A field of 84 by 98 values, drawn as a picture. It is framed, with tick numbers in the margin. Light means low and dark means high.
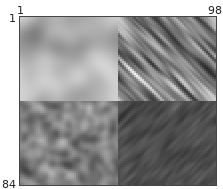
The table splits into 2 rows of 2 panels. Panel 1,1: low, smooth. Panel 1,2: middling, slanting down to the right, strong in contrast. Panel 2,1: middling, blotchy. Panel 2,2: high, slanting up to the right, faint in contrast.
